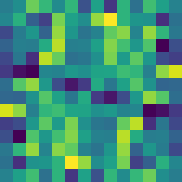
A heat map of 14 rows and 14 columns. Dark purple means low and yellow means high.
Symmetry: a half turn. Seam: none. Average level on the scale: 50%. Slope: none.
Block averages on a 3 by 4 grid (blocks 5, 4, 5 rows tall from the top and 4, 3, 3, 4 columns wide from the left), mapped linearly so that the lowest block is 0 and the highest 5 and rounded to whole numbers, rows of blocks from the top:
0 3 5 0
1 0 0 1
0 5 3 0
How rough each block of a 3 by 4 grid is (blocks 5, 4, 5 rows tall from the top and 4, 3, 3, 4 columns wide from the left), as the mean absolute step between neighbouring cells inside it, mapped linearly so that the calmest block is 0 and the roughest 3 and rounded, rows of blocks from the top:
1 0 2 2 | 3 1 1 3 | 2 2 0 1
